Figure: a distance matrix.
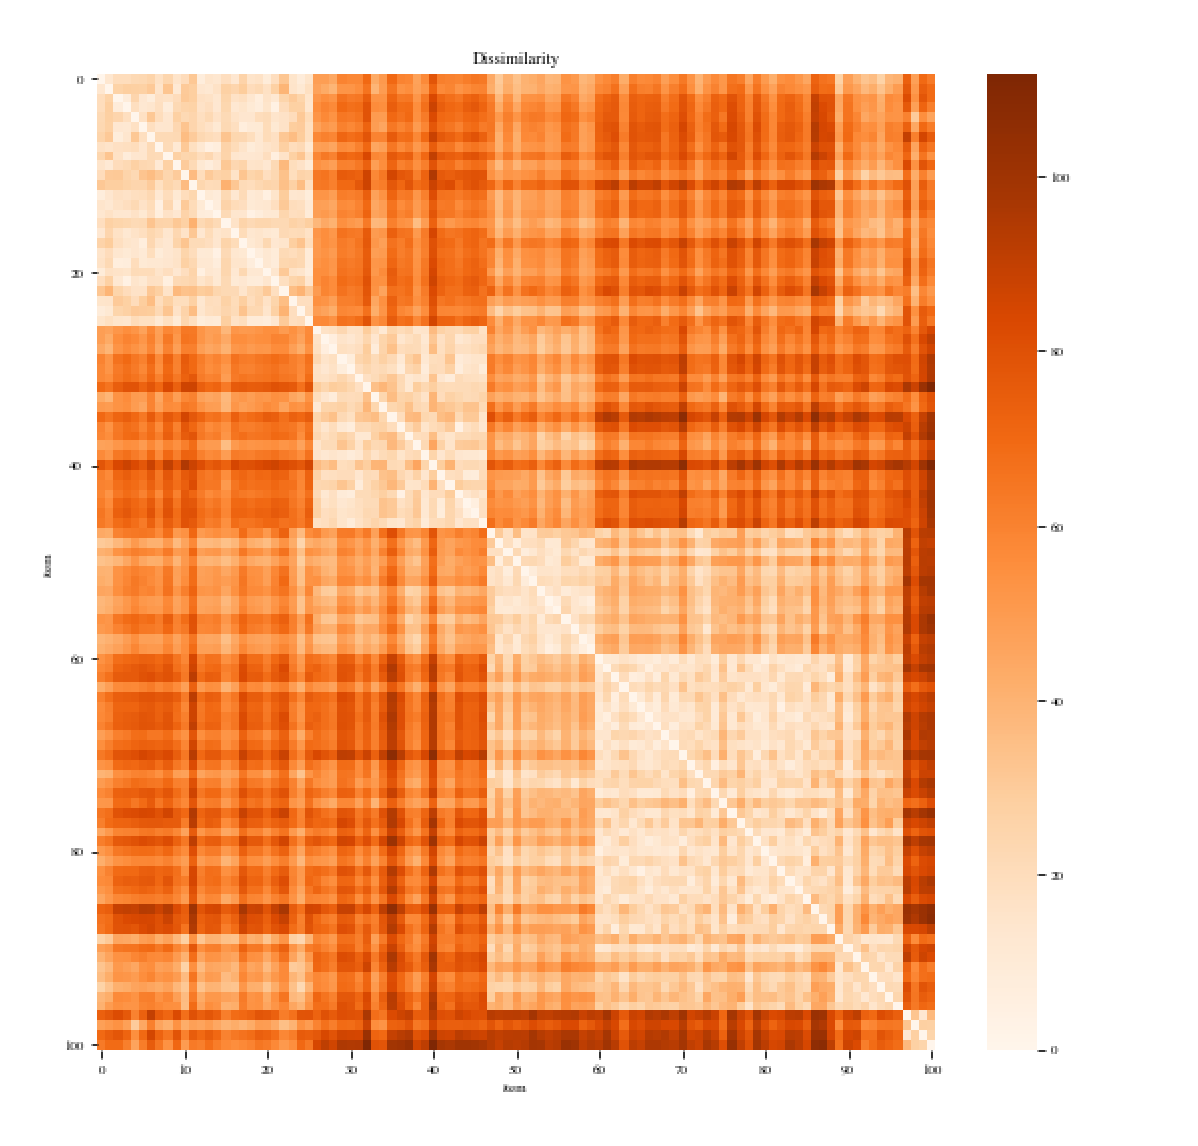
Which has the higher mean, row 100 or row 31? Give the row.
100
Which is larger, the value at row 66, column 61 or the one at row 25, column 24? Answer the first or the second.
the second
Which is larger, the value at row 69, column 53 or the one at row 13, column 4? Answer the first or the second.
the first
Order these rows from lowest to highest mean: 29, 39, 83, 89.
89, 83, 39, 29
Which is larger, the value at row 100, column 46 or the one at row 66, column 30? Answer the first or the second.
the first
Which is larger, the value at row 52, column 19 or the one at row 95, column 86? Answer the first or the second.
the first
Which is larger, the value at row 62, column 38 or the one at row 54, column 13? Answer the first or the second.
the first
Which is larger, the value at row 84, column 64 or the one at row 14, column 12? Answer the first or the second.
the first
